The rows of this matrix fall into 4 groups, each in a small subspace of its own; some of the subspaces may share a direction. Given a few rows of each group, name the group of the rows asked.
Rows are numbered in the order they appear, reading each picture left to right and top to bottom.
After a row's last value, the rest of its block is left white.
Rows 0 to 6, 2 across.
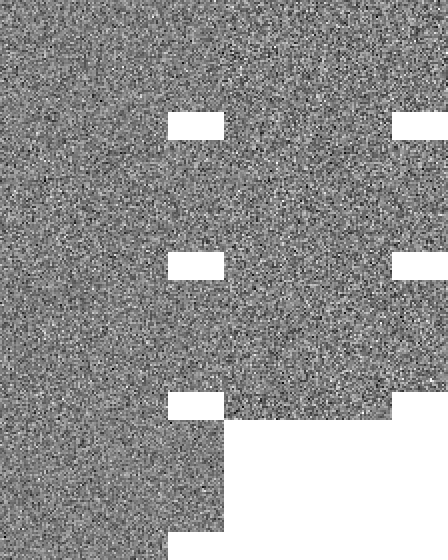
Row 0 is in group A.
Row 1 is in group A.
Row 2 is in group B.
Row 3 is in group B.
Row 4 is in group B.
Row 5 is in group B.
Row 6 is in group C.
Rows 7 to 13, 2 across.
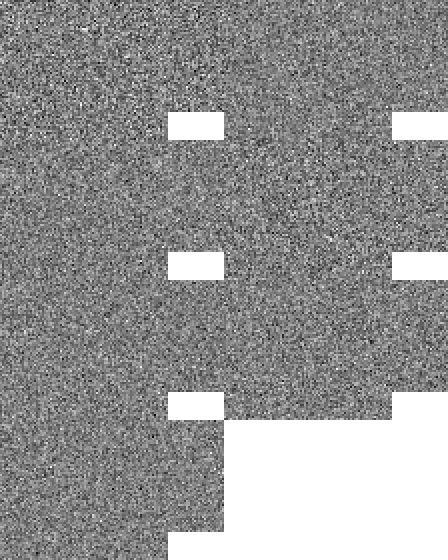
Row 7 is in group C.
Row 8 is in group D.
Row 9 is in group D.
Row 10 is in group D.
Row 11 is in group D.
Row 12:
B
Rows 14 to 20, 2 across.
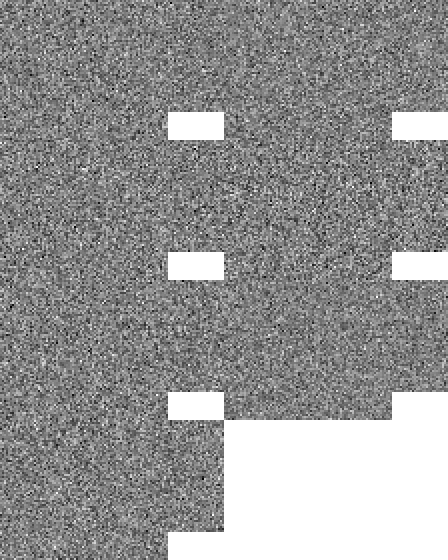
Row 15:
B
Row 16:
C
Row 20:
D
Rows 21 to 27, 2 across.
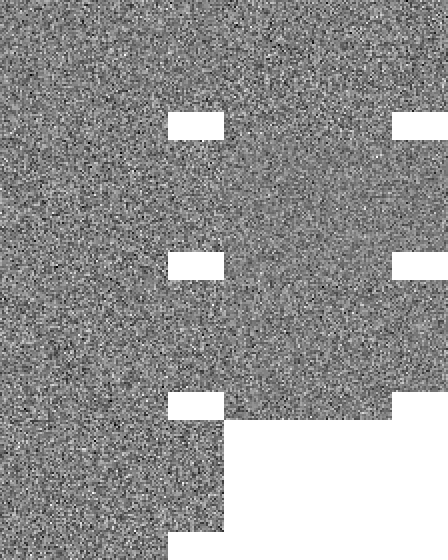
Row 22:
A
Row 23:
B
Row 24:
A
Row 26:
B
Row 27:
C
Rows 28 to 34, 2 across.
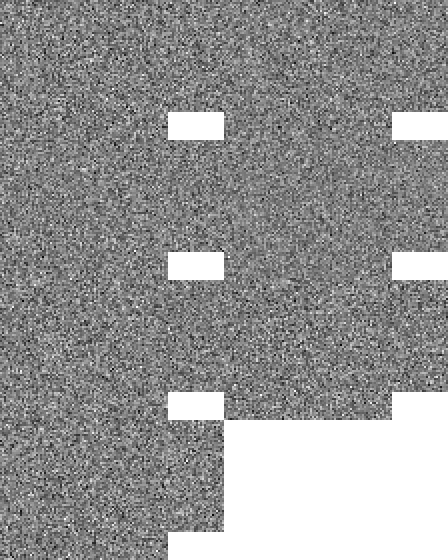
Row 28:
B
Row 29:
D
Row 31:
C
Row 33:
B
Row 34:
D
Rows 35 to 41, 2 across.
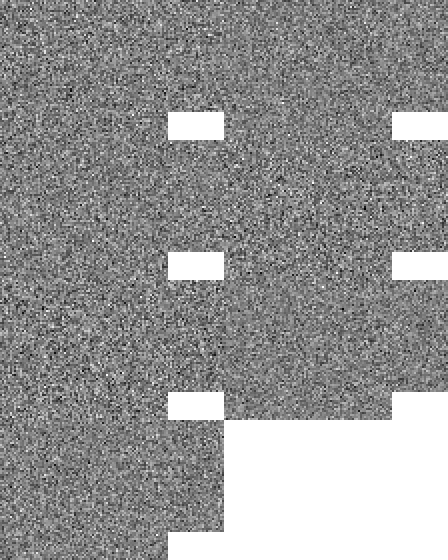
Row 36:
B
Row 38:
A
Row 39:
D
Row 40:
B
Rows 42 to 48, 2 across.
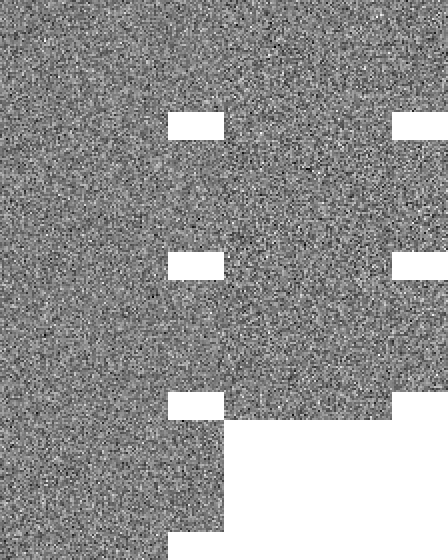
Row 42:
B
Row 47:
D
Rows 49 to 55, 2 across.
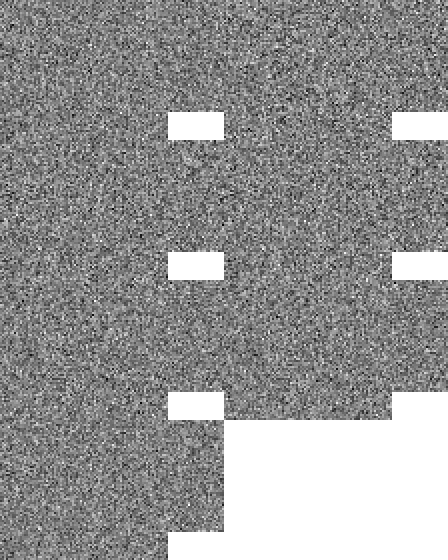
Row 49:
A
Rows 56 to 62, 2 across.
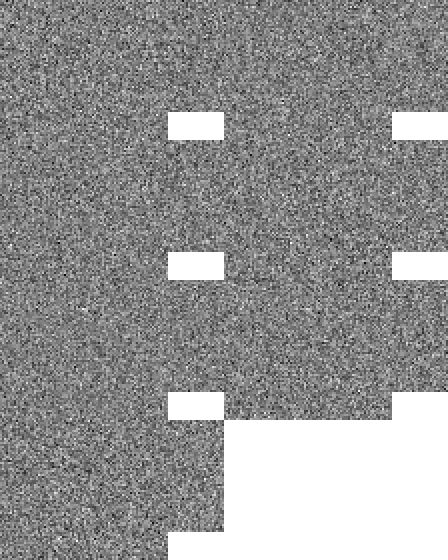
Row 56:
A
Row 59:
D
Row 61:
C
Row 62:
D
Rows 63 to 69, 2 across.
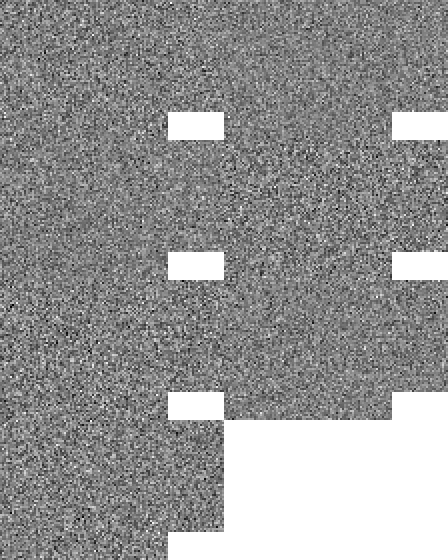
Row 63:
C
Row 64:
C
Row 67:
A
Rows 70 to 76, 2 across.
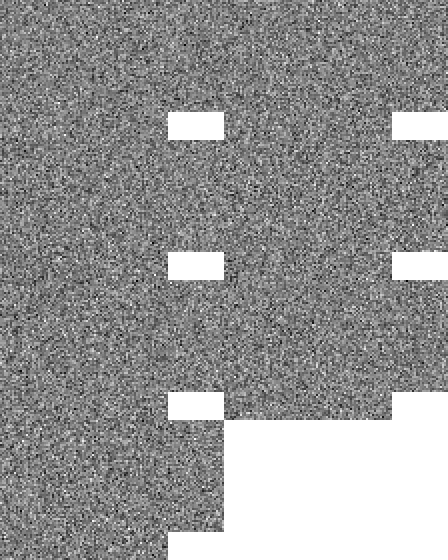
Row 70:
B
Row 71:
C
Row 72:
D
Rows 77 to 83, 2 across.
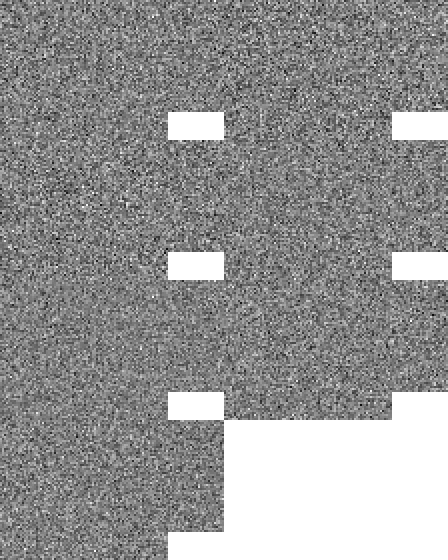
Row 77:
A
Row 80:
C
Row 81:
A
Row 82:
D
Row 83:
D
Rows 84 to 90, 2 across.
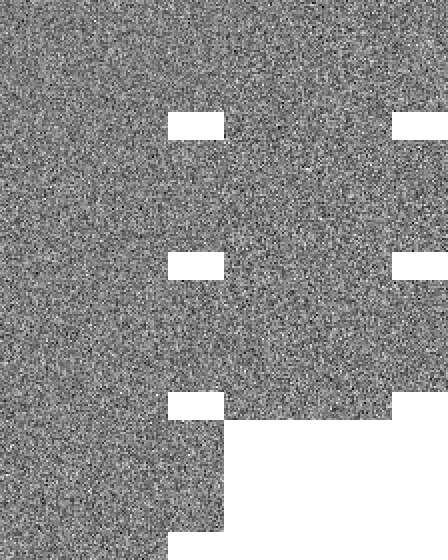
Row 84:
C
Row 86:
A
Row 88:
A
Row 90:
A
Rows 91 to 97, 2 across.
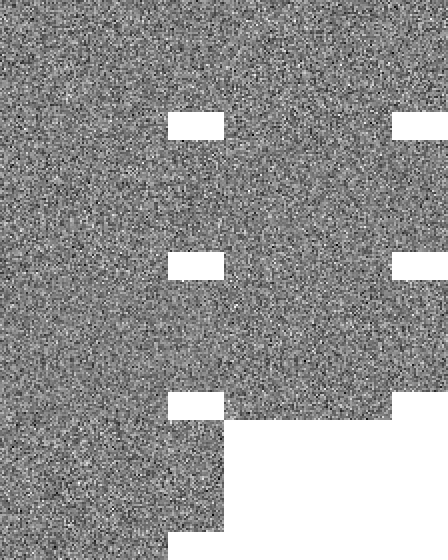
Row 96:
A
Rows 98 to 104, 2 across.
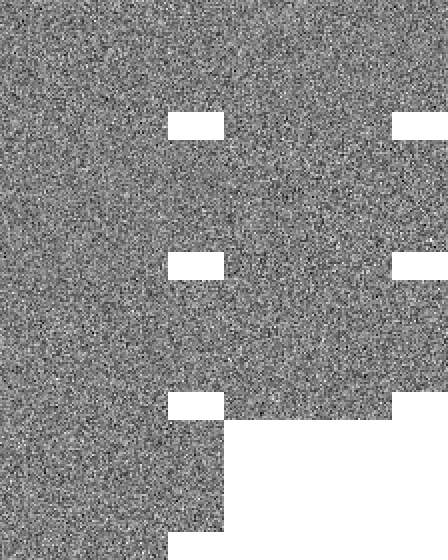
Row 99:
B
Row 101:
B
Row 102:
B
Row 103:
A
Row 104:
D
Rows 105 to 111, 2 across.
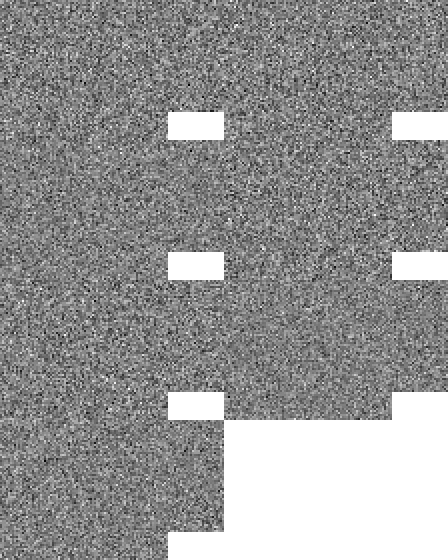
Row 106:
A
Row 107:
B
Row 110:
C
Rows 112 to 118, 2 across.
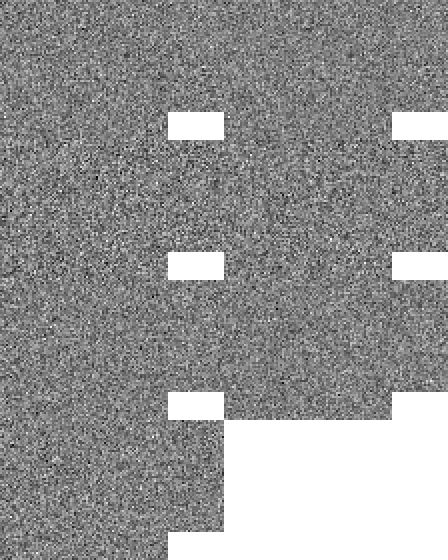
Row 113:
C
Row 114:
B
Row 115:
C
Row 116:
A
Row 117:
B
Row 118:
A
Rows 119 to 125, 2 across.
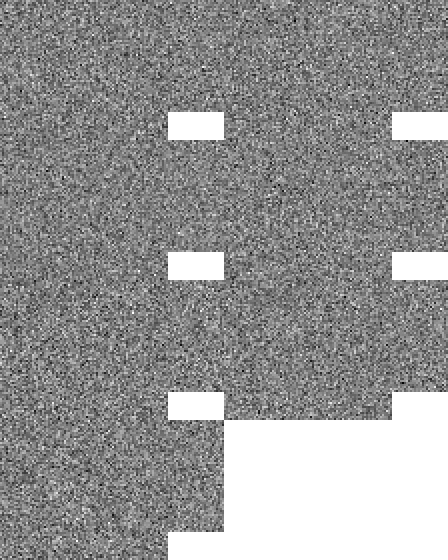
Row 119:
C
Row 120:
B
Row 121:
D
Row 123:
B
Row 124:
B
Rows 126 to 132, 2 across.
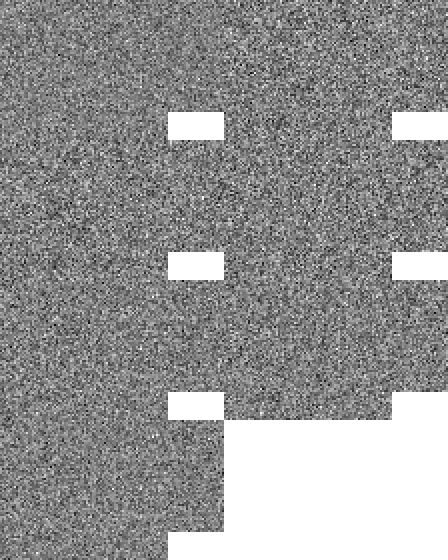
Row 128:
D
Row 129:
A
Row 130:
A
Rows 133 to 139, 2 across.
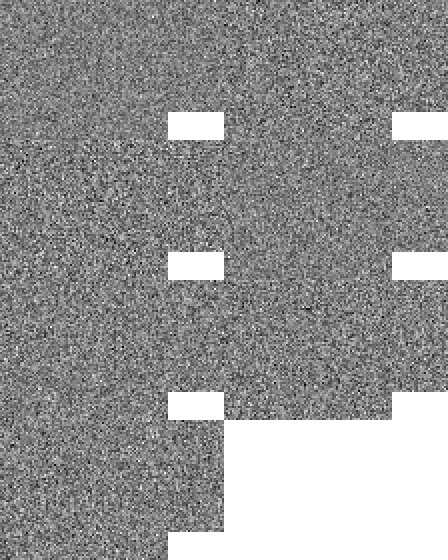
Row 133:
A
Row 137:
A
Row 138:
C
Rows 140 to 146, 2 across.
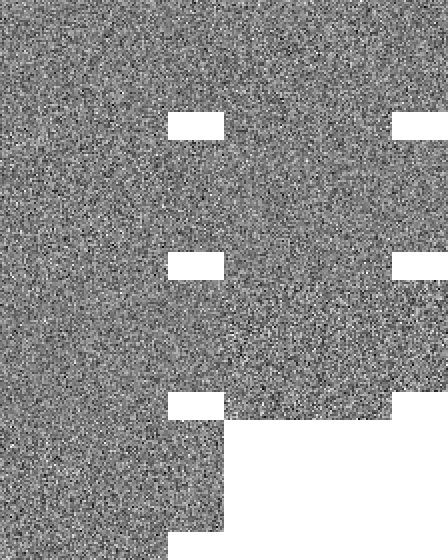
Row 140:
D
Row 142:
D
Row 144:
B
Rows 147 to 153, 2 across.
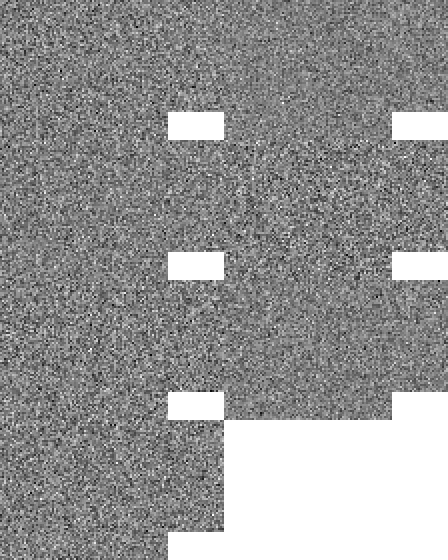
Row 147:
D
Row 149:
D
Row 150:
B
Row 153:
D
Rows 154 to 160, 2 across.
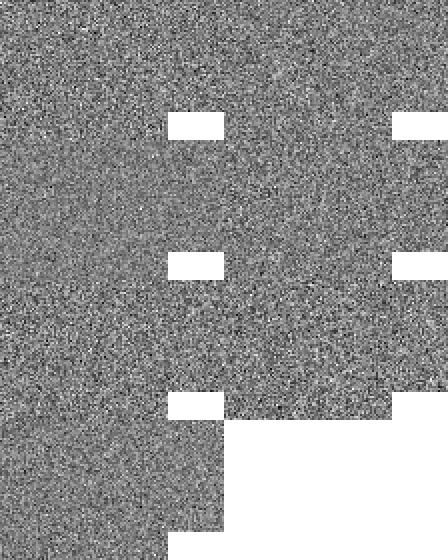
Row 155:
D
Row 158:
A
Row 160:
D
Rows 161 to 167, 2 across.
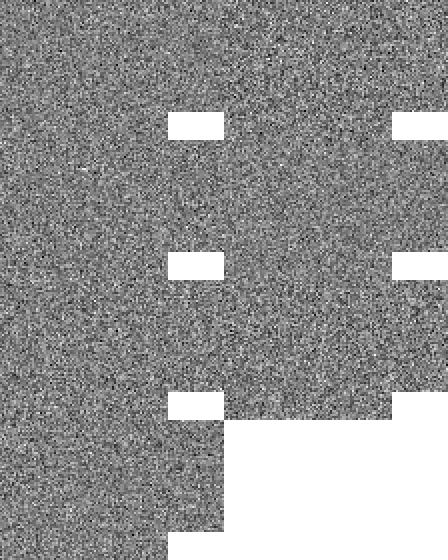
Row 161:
B
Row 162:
A
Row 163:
C
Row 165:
C
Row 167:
D
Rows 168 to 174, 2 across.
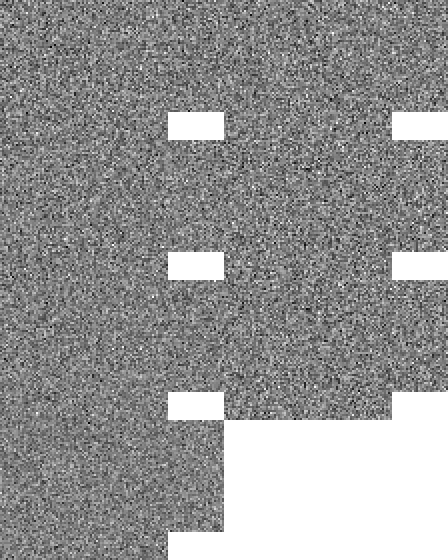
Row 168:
A
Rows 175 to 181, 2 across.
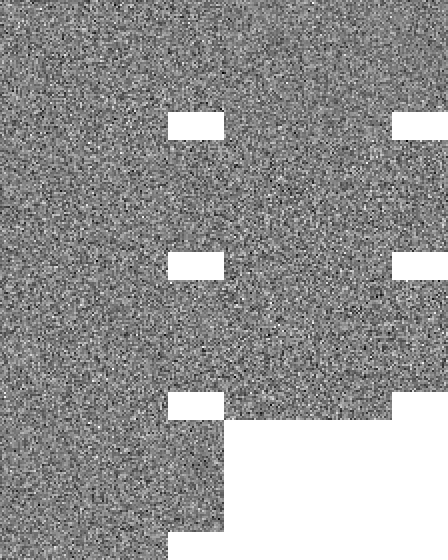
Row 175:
C
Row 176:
B
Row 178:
A
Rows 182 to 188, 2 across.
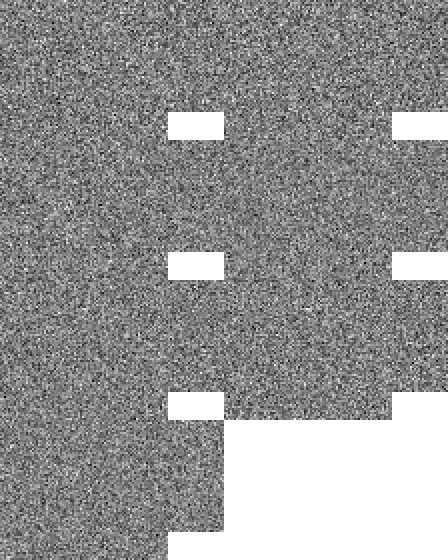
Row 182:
B
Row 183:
D
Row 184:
D
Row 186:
C
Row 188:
A
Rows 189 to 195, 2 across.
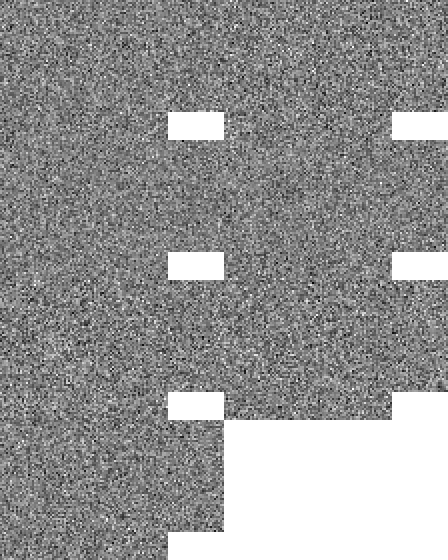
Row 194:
B
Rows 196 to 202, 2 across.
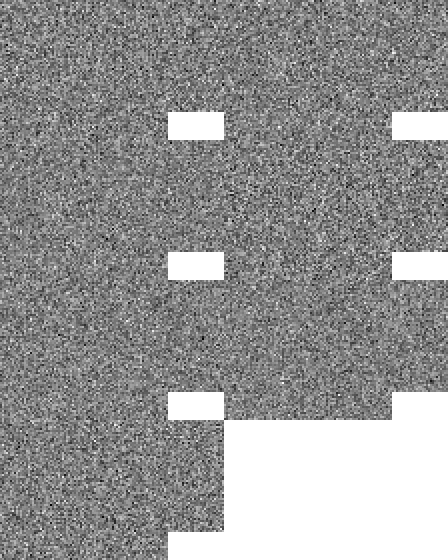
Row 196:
A
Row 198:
D
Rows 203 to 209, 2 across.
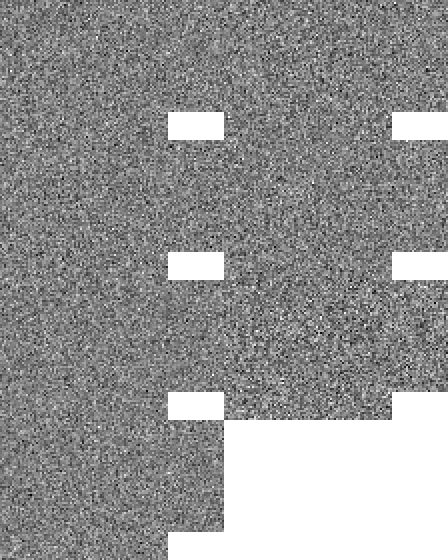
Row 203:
B
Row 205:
B
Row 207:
D
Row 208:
B
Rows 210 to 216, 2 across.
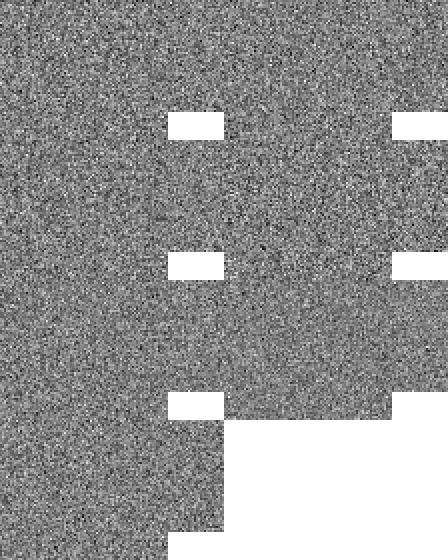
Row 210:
B
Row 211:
A
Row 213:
A
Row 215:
C
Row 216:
D
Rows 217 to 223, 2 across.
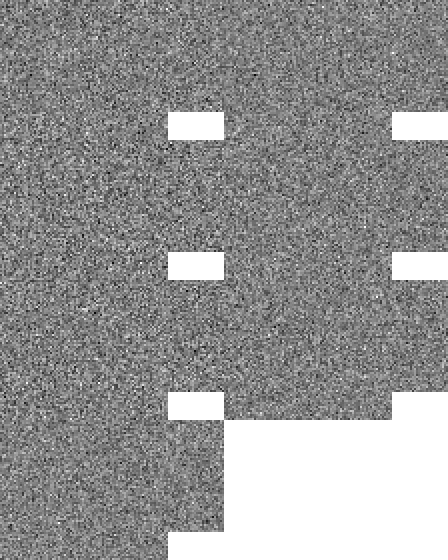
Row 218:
B
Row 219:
D
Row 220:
D
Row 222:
A
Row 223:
B
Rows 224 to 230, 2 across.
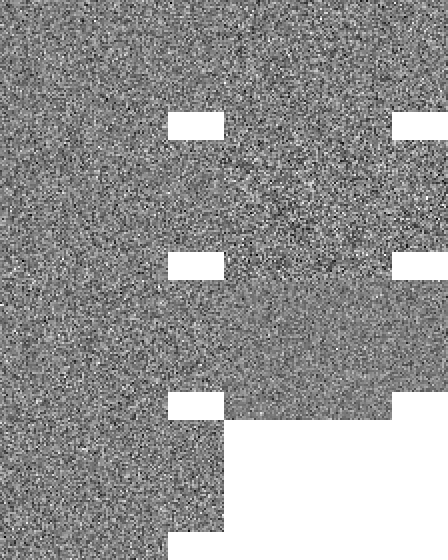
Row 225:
B
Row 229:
A
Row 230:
C
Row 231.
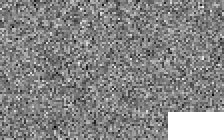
